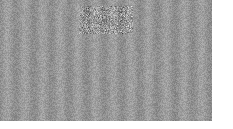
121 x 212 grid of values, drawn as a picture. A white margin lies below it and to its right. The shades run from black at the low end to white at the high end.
The top middle is the roughest part. No overall slope runs across the table. Upright stripes repeat 12 times across the table. In the top middle lies a patch that is rougher than the rest. No single row or column stands out from its neighbours.
